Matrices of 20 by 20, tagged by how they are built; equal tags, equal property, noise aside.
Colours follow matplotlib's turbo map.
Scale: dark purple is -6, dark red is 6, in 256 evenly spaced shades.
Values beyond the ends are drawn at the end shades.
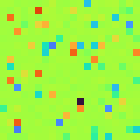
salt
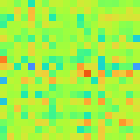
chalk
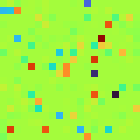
salt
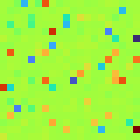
salt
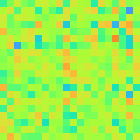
chalk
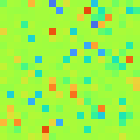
salt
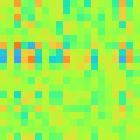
chalk
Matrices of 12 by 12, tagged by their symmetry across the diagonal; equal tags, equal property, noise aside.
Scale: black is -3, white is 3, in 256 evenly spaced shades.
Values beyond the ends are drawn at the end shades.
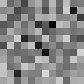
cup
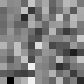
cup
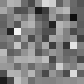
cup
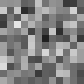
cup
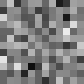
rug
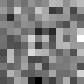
rug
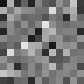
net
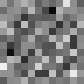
net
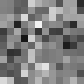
rug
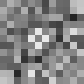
net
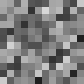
net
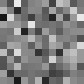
rug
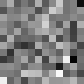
rug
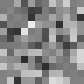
net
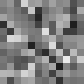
rug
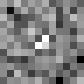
net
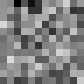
cup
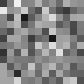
cup
